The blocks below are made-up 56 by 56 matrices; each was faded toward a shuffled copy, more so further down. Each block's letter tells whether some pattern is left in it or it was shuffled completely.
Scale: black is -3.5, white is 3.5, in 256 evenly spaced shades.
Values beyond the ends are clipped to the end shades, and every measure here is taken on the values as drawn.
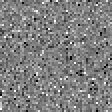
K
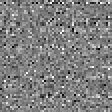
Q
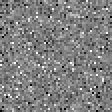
K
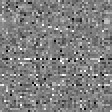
Q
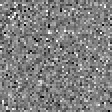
K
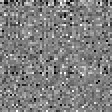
Q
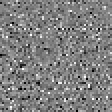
Q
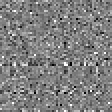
Q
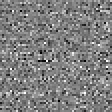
Q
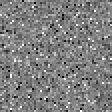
K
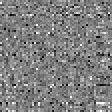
Q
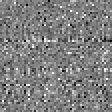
Q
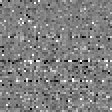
Q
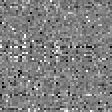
Q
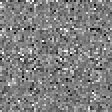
Q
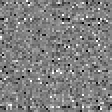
Q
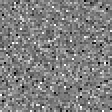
K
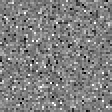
K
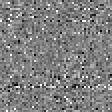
Q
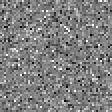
K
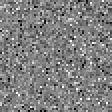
K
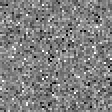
K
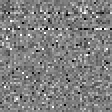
Q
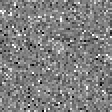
K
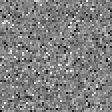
K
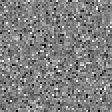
K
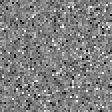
K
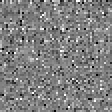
Q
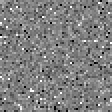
K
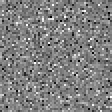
K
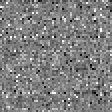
Q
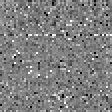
Q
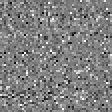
Q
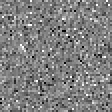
K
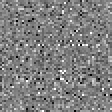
Q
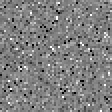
K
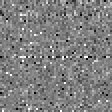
Q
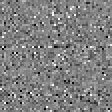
Q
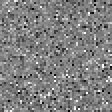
K
